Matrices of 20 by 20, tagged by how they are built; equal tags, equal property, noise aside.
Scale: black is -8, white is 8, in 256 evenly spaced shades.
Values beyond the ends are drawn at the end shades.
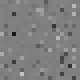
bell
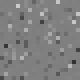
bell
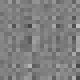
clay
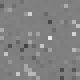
bell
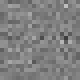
clay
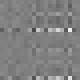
clay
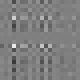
clay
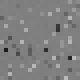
bell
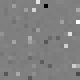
bell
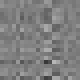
clay
